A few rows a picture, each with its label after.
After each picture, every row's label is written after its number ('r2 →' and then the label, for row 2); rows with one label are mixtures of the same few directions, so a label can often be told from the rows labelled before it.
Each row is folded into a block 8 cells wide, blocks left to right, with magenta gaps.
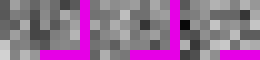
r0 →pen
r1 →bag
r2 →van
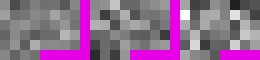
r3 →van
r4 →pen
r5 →van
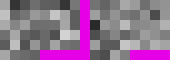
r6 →van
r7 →van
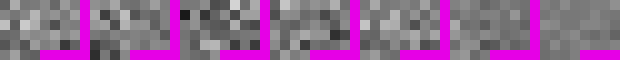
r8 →bag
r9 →pen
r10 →van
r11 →van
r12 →bag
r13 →van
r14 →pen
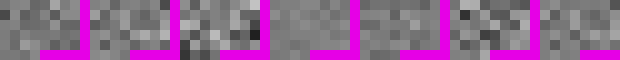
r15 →van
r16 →pen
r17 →pen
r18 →van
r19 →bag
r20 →pen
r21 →pen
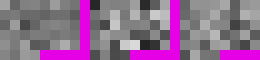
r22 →bag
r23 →bag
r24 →bag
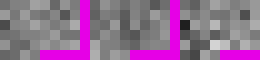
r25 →van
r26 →pen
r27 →van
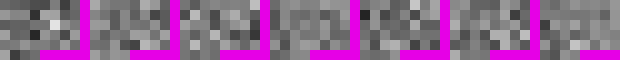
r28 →bag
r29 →bag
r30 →pen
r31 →van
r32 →van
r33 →bag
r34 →van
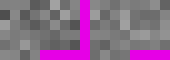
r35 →van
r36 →pen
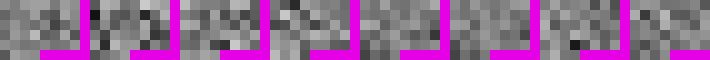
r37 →bag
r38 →van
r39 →bag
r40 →pen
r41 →pen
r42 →pen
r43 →van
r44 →pen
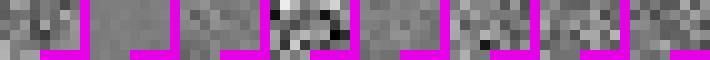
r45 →pen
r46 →bag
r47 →pen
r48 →van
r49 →pen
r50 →van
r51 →bag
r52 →van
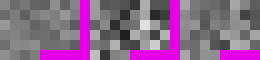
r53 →van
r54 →bag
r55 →bag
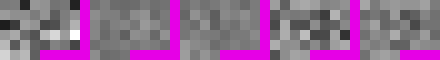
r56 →pen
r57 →bag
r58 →pen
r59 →bag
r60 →bag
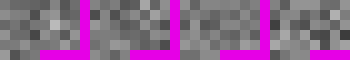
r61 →bag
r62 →van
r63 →bag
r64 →bag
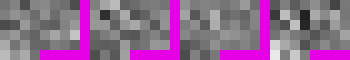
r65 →pen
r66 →pen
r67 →pen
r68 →pen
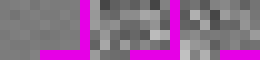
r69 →pen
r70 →van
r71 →pen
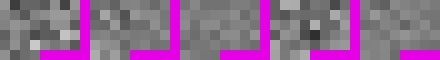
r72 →van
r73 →pen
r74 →bag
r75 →pen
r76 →pen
